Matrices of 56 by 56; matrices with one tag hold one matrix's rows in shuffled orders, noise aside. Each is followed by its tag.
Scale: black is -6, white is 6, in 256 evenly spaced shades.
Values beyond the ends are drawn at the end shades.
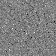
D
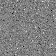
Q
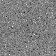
D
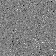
Q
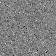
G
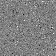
Q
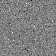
D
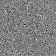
G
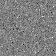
Q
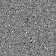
D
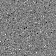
G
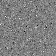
G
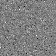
G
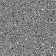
Q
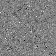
G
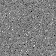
D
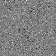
D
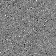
G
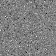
G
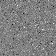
Q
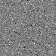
D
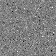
Q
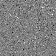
Q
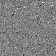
Q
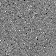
G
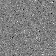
Q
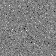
D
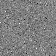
G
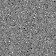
D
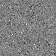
D
